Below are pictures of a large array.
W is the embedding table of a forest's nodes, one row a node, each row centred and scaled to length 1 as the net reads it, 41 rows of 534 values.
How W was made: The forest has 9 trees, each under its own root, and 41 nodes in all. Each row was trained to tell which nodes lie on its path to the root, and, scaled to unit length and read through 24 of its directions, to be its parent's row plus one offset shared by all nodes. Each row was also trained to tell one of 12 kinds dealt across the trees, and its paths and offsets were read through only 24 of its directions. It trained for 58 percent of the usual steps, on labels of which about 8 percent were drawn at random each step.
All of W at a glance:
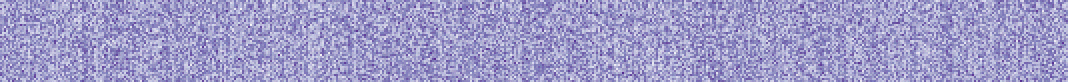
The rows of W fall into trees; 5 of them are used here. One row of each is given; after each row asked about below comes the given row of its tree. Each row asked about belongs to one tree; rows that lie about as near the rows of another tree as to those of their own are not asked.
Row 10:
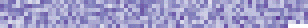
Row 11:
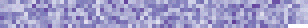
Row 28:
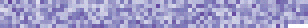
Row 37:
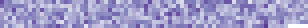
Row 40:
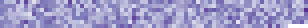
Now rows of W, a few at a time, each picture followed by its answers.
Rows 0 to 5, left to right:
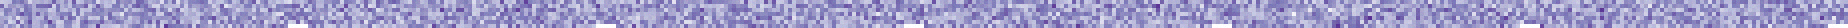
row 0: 10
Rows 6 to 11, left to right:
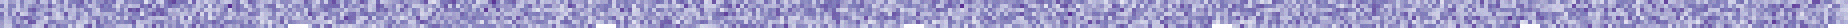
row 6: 11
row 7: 10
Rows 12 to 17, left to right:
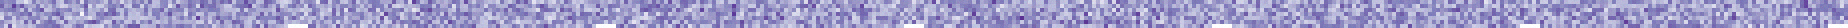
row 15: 28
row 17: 10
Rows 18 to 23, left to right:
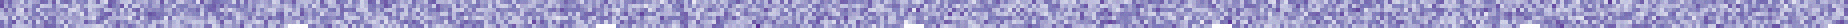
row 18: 40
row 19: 11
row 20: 28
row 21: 28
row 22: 37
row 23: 28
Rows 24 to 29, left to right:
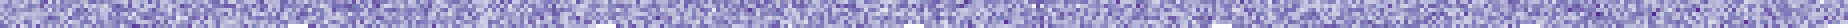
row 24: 40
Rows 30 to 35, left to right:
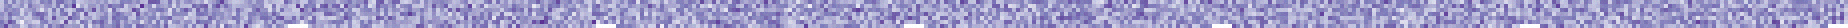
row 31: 10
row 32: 40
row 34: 40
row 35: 11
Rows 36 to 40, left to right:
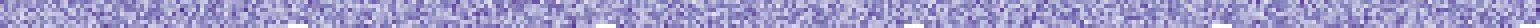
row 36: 40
